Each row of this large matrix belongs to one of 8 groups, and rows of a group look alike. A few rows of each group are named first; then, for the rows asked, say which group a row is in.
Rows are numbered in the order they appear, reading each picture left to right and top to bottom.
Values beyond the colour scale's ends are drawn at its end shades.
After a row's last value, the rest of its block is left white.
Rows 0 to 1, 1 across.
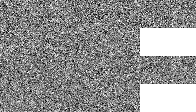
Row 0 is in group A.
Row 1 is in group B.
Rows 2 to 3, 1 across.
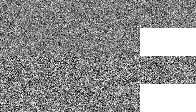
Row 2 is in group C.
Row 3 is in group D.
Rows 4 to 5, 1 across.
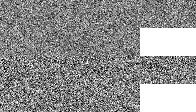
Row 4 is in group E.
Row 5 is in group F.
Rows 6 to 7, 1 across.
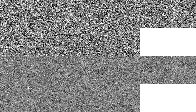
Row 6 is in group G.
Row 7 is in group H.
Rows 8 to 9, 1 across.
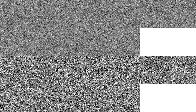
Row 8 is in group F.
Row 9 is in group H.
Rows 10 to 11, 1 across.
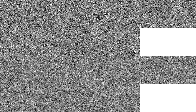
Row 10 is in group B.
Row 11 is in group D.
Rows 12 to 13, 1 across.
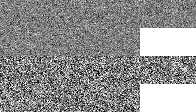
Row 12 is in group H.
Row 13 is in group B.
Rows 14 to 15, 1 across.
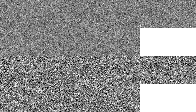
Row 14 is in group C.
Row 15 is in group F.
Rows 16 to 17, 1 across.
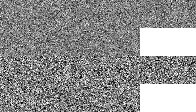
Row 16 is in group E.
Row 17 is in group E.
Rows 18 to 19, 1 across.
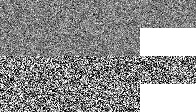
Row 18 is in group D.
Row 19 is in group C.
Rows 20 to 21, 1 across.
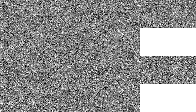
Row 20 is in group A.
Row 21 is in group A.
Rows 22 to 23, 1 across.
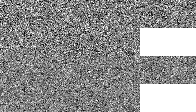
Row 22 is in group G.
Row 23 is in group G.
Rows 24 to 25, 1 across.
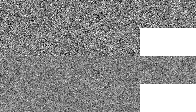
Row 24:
B
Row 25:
C
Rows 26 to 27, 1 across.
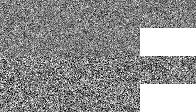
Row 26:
F
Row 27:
C
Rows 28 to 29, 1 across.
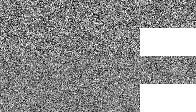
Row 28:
D
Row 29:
A
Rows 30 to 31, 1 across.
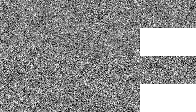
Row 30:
A
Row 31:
F
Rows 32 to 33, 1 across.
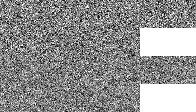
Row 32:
E
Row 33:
D
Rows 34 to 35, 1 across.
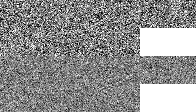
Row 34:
B
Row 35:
F
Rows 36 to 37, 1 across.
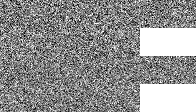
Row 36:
D
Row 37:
F
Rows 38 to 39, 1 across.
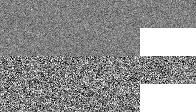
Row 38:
F
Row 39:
D
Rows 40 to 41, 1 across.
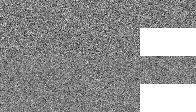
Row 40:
G
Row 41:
C
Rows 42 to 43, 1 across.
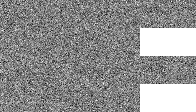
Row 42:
F
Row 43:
G
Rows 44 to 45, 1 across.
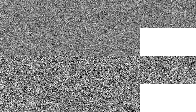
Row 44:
H
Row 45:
E
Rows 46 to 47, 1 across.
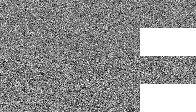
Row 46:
G
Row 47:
G
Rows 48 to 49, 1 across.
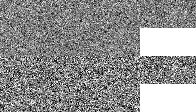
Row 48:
E
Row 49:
H
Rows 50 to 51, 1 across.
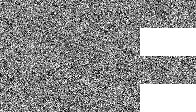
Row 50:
E
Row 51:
C
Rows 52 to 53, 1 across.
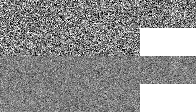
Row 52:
H
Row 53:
B
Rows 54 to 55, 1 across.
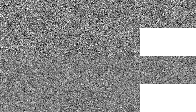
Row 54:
G
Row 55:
G
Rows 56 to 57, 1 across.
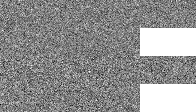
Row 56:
F
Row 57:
G
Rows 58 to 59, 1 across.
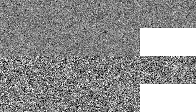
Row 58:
A
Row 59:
G
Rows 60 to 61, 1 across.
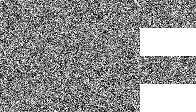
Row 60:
A
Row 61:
B
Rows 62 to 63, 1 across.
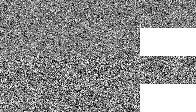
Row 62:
C
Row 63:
G
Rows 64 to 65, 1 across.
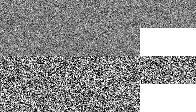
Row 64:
F
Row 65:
D
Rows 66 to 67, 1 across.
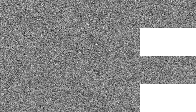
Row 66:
G
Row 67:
D
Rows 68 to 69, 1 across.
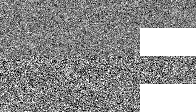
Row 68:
H
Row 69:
G
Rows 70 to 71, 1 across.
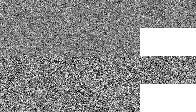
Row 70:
G
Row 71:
D
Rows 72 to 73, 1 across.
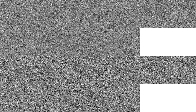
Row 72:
E
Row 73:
G
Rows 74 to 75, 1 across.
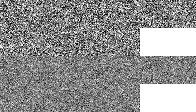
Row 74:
A
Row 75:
A
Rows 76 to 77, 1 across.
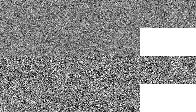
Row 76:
E
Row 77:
B
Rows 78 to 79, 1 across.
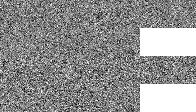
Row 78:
B
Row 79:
G
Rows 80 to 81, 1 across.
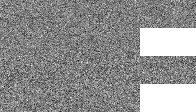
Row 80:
G
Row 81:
F
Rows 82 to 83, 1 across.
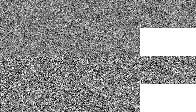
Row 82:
C
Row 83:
D
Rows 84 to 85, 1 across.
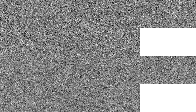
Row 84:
C
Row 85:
E
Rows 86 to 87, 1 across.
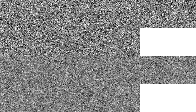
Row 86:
E
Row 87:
D
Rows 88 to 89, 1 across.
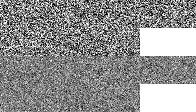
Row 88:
G
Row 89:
B
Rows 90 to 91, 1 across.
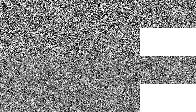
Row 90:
A
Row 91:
C
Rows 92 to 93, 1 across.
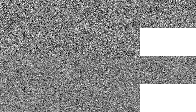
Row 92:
F
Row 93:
G
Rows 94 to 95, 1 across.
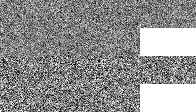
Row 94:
C
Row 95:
A
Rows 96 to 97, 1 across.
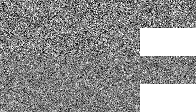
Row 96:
A
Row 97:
F
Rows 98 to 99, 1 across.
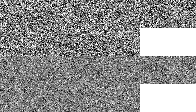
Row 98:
G
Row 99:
C
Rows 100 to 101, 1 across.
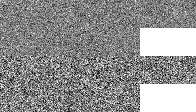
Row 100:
G
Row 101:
C
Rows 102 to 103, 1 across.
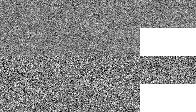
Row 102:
D
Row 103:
F
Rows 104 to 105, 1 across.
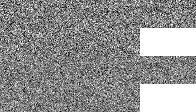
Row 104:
F
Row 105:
F
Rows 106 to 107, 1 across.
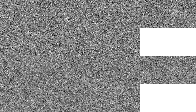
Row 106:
H
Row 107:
C
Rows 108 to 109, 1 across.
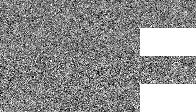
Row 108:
B
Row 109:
B
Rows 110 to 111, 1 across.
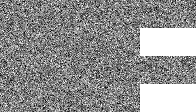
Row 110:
F
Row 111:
C
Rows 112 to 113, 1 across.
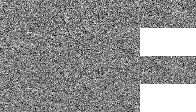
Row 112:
H
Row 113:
H
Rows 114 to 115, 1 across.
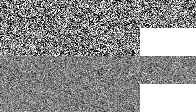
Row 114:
B
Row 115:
B
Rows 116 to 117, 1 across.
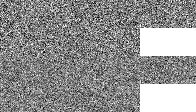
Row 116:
C
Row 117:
D
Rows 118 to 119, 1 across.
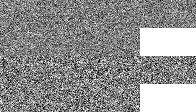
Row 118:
H
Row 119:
A
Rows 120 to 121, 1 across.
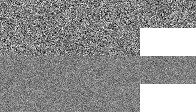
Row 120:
E
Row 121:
D
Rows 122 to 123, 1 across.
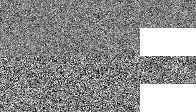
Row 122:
B
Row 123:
H
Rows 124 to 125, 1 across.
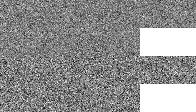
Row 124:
G
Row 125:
C
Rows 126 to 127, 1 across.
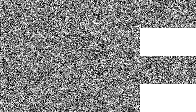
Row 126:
D
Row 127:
A
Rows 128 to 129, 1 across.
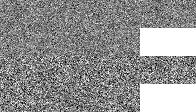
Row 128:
D
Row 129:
E
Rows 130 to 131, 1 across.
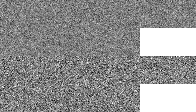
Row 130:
C
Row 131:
F
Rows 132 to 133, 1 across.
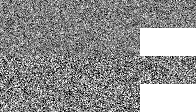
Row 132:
F
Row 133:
C
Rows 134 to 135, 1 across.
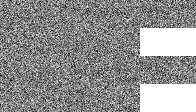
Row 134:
F
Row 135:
C
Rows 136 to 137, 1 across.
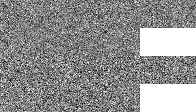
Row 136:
A
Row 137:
G
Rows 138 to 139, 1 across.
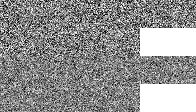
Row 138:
A
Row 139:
D
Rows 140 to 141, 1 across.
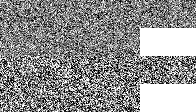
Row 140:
B
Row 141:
C
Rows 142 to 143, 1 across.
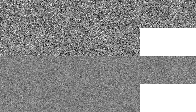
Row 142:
B
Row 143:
E
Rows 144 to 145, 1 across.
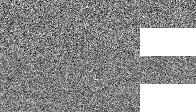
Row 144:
F
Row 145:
D
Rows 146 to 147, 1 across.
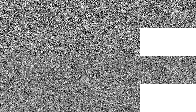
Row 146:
H
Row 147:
C
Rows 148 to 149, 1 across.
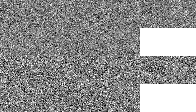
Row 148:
B
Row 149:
G
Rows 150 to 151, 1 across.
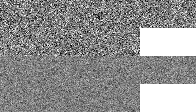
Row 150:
B
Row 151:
E
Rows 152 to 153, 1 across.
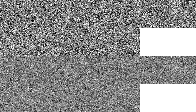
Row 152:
B
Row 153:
H
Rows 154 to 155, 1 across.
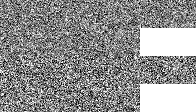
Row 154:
D
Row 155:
G
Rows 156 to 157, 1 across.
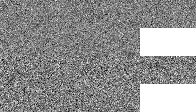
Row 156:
A
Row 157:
F
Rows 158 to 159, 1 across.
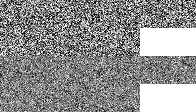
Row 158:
C
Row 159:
B
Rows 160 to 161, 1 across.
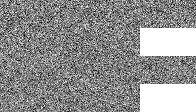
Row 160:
F
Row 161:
C
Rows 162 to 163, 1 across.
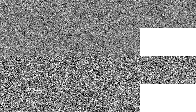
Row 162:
G
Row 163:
D
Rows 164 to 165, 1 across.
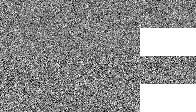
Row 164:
C
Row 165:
F
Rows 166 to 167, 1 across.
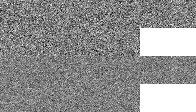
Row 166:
B
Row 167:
H
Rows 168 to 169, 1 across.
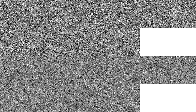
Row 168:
A
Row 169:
F
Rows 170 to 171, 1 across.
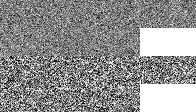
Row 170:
B
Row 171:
D
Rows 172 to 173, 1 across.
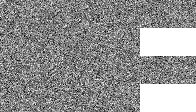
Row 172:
C
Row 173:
D
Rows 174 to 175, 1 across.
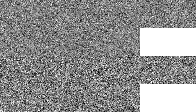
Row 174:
E
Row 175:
B
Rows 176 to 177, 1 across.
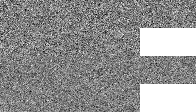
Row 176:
A
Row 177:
B
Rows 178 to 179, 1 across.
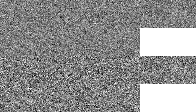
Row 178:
H
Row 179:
H
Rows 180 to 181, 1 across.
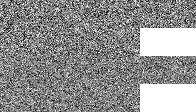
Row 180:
F
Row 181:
H
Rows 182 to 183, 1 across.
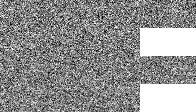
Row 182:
H
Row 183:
D
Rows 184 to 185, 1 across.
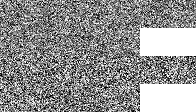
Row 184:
D
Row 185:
E
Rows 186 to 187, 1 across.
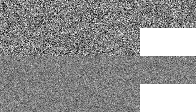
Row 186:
A
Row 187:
F
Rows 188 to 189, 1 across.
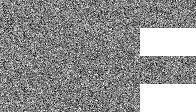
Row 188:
F
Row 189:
G
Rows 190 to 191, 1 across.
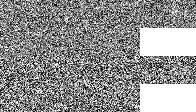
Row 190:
H
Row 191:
F
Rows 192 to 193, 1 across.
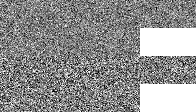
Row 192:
C
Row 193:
H
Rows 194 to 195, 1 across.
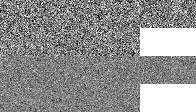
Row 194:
B
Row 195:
H
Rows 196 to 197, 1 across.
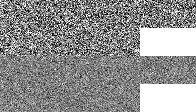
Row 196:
H
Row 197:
E
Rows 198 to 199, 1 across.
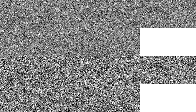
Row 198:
F
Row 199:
F
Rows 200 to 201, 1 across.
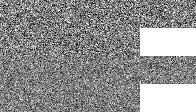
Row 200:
G
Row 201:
F
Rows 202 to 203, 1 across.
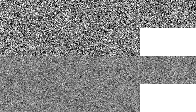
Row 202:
E
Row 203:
E
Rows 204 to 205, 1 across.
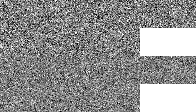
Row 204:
A
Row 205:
H
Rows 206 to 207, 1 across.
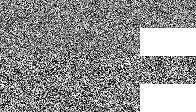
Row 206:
F
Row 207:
E
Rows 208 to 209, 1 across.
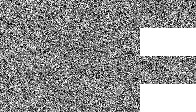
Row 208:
E
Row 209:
C
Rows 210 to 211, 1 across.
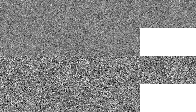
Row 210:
B
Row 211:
E
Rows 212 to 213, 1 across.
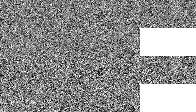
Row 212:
B
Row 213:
B
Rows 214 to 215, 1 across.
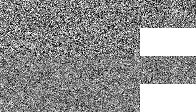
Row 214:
H
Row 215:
A
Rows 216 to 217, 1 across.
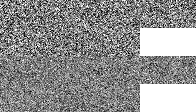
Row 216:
F
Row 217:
B
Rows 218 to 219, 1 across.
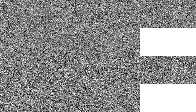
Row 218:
A
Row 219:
H
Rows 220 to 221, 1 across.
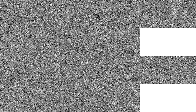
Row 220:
B
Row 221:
F
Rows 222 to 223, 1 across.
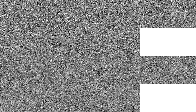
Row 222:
H
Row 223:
B
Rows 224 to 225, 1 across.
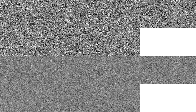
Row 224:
G
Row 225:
B
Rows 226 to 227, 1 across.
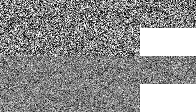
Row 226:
F
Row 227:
A
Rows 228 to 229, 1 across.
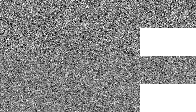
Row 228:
E
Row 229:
D
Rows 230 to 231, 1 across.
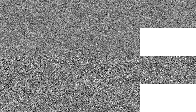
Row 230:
G
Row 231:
F
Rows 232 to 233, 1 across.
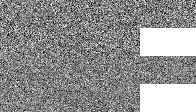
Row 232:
C
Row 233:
G
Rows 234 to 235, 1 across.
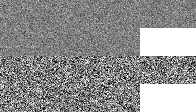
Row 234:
G
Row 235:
E
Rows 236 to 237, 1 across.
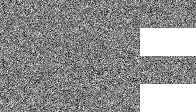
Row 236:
F
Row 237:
A
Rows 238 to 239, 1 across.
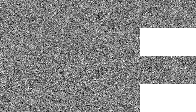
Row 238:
B
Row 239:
H
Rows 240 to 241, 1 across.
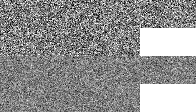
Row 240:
D
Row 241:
D
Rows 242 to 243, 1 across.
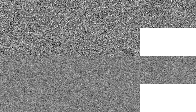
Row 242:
H
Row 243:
G
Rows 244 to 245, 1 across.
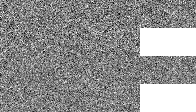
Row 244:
C
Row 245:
C
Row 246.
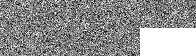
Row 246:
E
